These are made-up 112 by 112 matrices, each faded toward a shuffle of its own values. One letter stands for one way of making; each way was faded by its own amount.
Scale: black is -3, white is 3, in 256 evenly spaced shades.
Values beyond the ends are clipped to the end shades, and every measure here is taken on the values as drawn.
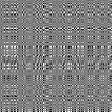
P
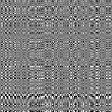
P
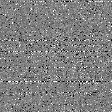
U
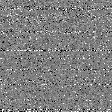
U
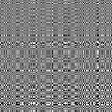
P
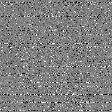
U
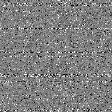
U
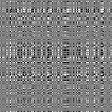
P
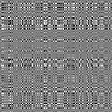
P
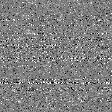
U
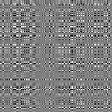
P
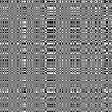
P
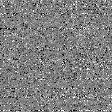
U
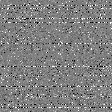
U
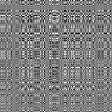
P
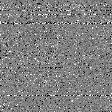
U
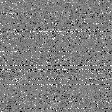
U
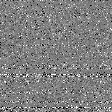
U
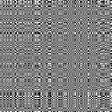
P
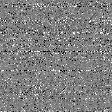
U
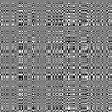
P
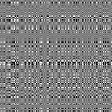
P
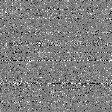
U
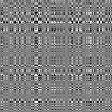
P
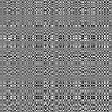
P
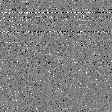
U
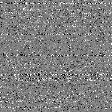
U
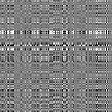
P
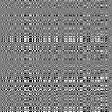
P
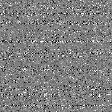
U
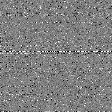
U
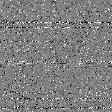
U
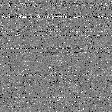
U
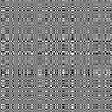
P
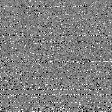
U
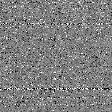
U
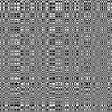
P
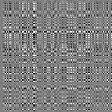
P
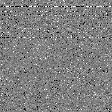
U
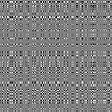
P
